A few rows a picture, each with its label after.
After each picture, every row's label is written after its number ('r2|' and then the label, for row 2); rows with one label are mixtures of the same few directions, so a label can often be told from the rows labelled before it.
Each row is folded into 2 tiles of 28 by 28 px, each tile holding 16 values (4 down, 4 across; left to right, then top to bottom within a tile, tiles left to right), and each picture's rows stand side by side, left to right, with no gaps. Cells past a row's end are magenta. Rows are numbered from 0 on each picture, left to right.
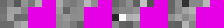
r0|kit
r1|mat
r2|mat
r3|kit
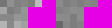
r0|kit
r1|kit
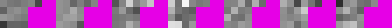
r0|kit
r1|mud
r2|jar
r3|kit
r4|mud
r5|jar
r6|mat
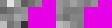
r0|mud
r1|kit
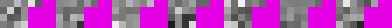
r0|mud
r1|kit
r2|kit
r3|kit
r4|kit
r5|kit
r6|mud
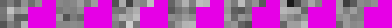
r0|kit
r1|mat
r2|kit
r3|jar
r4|kit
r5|mud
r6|mud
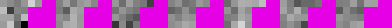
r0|mat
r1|jar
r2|kit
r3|jar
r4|jar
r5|mud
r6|jar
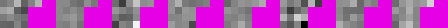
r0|jar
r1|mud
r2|mud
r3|mud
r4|jar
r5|kit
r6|kit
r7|jar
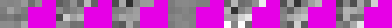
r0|kit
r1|mat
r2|kit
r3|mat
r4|kit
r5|kit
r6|kit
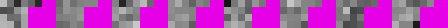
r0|jar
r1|kit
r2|mud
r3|mud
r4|mat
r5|mud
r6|jar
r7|mud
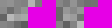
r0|mat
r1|mat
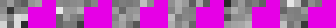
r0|kit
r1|jar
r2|mat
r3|mud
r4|mat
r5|mud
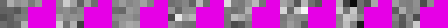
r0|mud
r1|mud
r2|jar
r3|mat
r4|mat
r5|jar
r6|mud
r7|mat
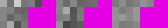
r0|kit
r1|jar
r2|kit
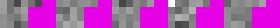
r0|jar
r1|jar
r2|mud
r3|mat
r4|mat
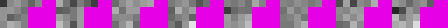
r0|mat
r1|jar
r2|jar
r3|mat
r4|jar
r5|mat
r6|kit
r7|jar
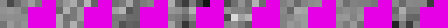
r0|mud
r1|mud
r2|jar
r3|jar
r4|mat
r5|jar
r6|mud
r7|kit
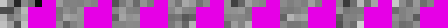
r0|jar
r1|mat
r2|mat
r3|kit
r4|mud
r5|mat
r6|mud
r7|mat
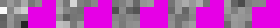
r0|jar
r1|kit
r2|jar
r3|mud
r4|mud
